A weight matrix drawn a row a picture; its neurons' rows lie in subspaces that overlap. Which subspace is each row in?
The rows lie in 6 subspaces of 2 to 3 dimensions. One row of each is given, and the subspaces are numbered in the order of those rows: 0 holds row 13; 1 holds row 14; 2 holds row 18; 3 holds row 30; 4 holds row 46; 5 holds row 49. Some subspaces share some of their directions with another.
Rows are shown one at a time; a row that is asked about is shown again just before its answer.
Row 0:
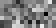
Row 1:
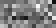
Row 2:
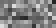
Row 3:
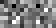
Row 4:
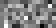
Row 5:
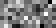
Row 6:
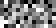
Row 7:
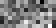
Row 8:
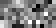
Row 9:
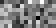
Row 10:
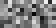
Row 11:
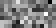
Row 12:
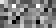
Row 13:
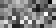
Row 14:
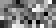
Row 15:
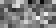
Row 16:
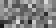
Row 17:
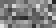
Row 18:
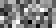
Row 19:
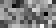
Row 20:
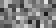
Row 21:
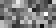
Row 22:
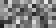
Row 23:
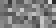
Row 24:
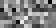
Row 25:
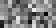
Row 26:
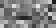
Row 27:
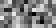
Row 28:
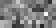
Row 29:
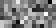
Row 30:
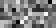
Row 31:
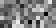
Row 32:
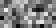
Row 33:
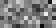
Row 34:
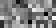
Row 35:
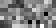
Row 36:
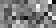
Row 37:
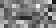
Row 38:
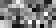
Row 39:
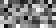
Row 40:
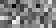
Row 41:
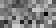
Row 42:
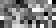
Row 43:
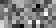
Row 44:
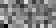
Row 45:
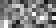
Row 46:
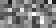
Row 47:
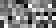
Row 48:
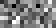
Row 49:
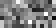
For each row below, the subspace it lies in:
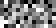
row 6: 4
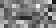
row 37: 0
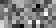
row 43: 1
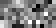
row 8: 1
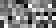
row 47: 5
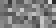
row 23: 4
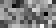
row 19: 2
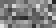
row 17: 0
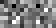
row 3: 1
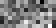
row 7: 2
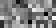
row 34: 5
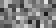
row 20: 3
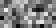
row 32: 4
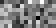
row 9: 2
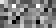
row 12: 1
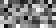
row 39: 4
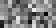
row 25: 5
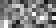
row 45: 5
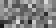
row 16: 4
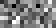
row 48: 1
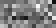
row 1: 0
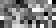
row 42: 5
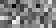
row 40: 1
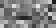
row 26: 0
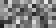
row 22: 4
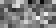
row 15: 2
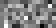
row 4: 5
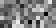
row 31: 2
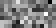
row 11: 3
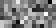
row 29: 3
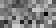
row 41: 0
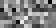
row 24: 3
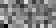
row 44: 0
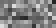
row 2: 0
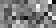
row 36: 0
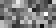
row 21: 2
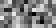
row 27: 4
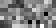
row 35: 3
